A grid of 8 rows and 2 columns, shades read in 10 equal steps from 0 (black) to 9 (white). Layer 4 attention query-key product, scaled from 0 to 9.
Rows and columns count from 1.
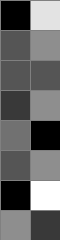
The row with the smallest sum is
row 5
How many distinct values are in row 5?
2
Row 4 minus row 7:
2 -4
